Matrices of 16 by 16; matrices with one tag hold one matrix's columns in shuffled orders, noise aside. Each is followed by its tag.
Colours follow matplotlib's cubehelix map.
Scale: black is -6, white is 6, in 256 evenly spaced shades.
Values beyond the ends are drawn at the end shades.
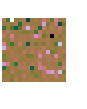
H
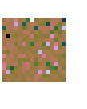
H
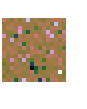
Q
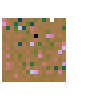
H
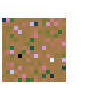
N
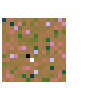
N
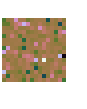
N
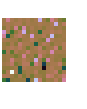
Q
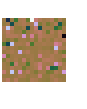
H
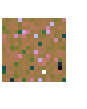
Q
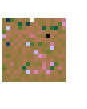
H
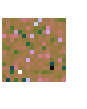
Q
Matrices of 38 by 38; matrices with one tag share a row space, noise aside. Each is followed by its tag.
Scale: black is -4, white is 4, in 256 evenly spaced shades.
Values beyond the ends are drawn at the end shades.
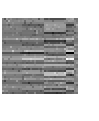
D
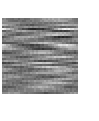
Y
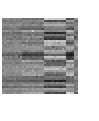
D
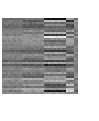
D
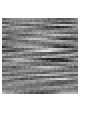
Y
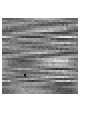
Y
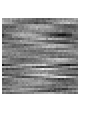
Y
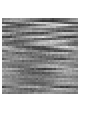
Y
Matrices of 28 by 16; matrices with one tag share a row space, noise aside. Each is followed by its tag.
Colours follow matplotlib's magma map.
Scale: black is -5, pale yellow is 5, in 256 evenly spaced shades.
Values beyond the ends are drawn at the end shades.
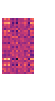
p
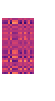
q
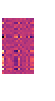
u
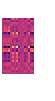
p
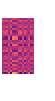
q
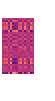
q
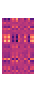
p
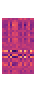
q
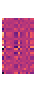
u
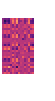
p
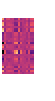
u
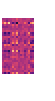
p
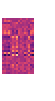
p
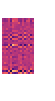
q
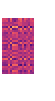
q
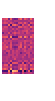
q
